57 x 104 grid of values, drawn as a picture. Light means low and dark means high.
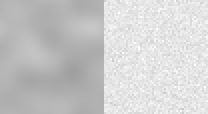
The table splits into one row of 2 panels. Panel 1,1: low, smooth, faint in contrast. Panel 1,2: very low, fine-grained, faint in contrast.
